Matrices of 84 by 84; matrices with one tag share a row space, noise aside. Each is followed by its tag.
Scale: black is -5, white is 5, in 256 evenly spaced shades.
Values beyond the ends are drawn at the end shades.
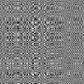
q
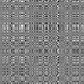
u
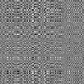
q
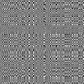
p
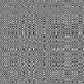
p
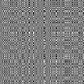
p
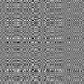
q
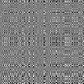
p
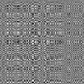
q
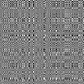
p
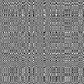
p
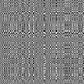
p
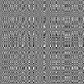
p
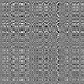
u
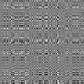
u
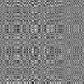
q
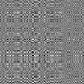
q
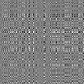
p
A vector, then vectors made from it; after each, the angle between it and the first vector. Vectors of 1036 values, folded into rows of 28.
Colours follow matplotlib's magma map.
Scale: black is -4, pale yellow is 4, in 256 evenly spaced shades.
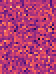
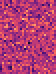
partly opposed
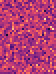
partly opposed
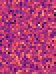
orthogonal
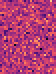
partly opposed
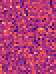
nearly parallel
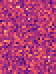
nearly parallel
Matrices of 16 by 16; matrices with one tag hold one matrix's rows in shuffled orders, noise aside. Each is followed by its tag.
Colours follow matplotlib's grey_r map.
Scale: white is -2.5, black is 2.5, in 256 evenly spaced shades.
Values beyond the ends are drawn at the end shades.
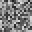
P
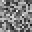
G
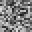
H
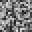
H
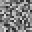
G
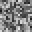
H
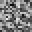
H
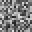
P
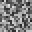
G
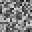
G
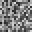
P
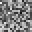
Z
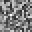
G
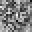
H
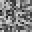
H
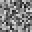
G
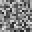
G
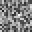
P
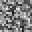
H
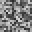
H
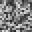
H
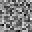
G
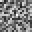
Z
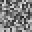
G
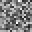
G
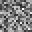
Z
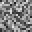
Z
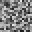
G
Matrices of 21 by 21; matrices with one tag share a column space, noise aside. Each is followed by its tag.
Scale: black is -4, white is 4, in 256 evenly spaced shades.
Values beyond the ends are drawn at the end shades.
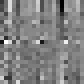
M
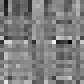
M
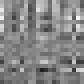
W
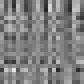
W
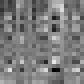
W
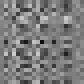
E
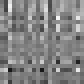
W
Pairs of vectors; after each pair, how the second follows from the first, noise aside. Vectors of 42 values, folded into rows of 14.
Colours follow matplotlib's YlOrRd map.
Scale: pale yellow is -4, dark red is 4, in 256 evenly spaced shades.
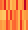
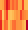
shuffled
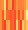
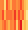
copied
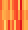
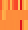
partly zeroed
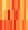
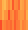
shrunk
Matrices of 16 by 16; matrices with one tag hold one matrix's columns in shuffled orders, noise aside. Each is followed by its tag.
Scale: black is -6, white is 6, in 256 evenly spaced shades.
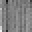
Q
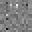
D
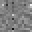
D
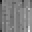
Q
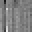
Q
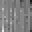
Q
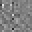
D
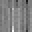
Q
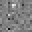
D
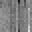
Q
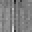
Q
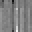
Q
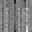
Q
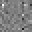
D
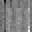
Q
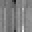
Q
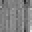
Q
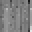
Q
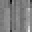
Q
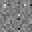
D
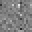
D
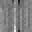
Q
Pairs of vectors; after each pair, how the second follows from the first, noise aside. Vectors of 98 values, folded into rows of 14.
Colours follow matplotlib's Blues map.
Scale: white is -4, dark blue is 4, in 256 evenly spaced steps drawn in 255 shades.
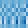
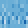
partly zeroed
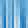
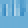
partly zeroed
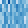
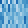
negated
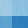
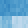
negated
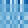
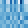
negated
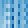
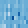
partly zeroed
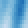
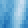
negated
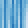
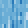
partly zeroed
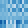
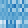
negated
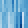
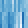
negated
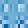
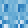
negated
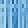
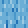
partly zeroed
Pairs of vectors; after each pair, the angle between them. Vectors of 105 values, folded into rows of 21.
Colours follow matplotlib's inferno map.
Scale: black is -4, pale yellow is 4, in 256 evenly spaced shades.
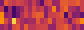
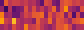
nearly parallel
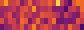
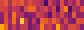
orthogonal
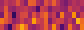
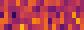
nearly parallel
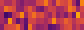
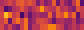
nearly opposite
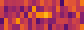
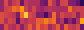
partly opposed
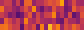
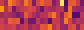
partly aligned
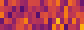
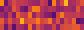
orthogonal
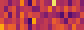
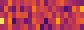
orthogonal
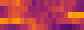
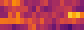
nearly parallel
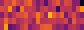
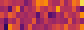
nearly opposite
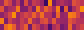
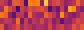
partly opposed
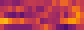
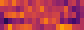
nearly opposite
